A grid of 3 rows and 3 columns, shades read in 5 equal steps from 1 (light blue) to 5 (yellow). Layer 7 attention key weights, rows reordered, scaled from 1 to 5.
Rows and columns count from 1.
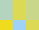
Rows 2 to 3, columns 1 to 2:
2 4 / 5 1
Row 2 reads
2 4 3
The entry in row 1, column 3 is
3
